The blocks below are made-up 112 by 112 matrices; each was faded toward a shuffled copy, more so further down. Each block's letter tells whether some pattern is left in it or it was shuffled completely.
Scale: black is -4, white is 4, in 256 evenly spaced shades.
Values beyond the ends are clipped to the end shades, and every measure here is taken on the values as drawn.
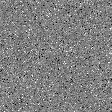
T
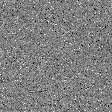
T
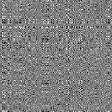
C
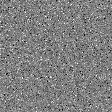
T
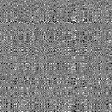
C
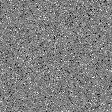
T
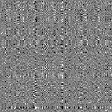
C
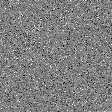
T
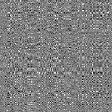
C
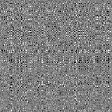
C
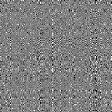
C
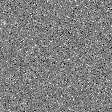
T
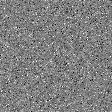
T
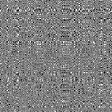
C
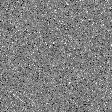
T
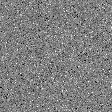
T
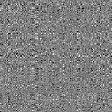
C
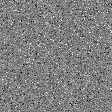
T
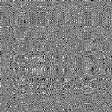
C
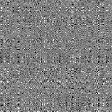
C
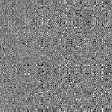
C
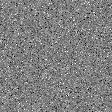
T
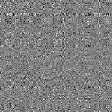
C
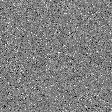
T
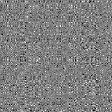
C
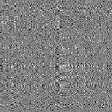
C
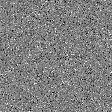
T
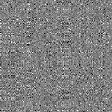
C
